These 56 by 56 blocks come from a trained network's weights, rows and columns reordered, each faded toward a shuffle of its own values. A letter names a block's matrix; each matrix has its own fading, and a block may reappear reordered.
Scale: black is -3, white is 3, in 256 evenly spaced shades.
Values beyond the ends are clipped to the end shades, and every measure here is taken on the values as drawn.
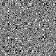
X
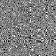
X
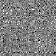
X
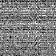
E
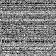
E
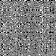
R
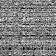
E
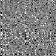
X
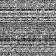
E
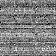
E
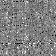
R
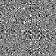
X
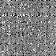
R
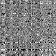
R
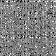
R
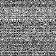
E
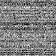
E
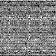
E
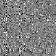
X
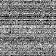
E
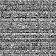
E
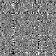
X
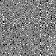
X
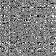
R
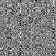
X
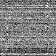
E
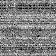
E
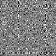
X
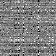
E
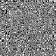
X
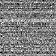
E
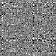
X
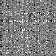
R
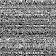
E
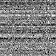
E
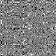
X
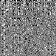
R
